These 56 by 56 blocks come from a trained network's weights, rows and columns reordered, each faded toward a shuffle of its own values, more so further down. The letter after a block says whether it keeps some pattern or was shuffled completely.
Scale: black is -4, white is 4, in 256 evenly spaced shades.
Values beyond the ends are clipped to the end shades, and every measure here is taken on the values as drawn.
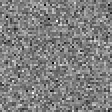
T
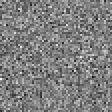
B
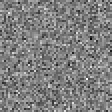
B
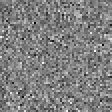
B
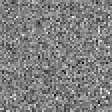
B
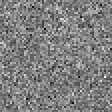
T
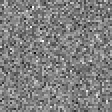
T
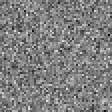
T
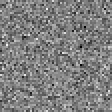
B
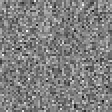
B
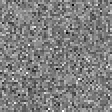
B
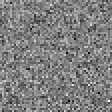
B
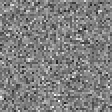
T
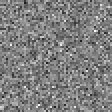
T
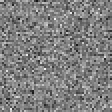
B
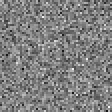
T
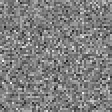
B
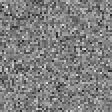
T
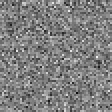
B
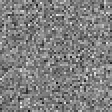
B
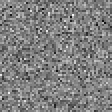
B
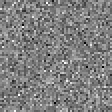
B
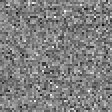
B
